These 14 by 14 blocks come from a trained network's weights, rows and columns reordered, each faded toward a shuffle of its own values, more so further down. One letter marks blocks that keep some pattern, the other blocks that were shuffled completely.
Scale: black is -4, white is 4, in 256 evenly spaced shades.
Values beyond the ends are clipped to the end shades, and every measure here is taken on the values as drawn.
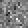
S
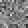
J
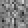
J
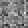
J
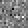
S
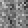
J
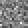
S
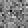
S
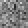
S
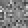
S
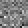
J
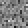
S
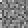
J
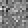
J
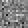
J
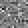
S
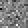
S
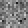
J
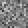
S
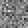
S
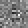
J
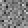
S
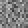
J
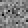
S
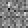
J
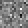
J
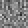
J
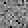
S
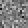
S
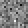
S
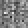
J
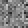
J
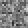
S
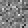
S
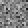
S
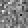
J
